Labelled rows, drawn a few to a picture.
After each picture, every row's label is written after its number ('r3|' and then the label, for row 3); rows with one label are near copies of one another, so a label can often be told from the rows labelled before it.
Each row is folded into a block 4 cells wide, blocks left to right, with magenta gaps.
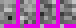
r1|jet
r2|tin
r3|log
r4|log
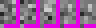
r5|log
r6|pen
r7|jet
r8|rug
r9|rug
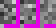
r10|log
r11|pen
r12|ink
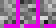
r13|tin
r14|pen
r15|tin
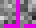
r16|tin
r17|ink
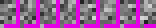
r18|pen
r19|ink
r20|log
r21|ink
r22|pen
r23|jet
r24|pen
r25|tin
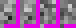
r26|jet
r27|jet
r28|log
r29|rug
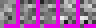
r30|jet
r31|pen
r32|pen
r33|tin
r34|tin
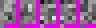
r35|jet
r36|rug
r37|pen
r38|pen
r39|ink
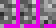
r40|log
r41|log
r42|tin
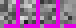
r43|ink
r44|tin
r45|pen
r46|jet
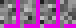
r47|pen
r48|jet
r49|pen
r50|ink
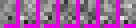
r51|jet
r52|tin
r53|jet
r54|ink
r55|ink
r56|tin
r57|tin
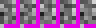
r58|log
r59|log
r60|log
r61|log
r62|log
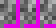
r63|ink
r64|ink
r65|ink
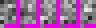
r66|pen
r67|rug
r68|tin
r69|tin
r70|jet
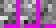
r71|tin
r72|tin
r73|rug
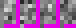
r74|jet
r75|pen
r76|rug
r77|ink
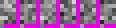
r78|tin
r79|pen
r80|tin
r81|log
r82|log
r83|pen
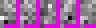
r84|tin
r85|tin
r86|rug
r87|jet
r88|tin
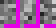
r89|pen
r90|jet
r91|log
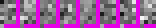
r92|pen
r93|tin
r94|rug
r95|rug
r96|jet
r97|log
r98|log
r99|tin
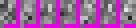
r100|ink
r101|jet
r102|rug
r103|rug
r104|tin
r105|rug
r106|jet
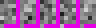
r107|pen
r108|jet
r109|log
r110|log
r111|jet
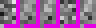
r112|log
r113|jet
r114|jet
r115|pen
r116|jet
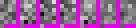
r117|ink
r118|tin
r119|log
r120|log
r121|tin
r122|rug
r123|rug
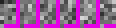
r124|pen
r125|rug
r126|ink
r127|ink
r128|tin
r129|log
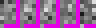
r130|pen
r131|jet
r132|jet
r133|rug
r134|log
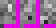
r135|rug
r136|jet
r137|tin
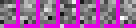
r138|pen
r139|tin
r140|jet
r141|log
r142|pen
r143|ink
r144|tin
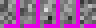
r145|ink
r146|rug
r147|jet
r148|jet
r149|pen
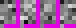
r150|pen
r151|tin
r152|jet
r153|pen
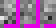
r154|tin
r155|rug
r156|jet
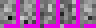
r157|jet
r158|tin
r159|rug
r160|log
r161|jet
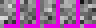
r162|tin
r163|ink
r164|jet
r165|tin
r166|pen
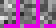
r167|tin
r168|log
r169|ink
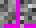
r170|ink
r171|pen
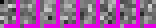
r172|pen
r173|rug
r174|jet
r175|tin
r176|rug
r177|ink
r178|log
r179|rug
